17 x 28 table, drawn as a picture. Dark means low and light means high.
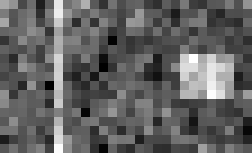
Odd patch: higher, in the middle right. Ninth with the highest average: middle right. Average level on the scale: 40%. Odd lines: column 7. Histogram: skewed, a long tail of high values.
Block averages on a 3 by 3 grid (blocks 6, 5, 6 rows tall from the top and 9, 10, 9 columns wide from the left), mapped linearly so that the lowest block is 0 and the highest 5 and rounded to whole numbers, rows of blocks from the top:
2 1 0 / 1 0 5 / 2 1 0
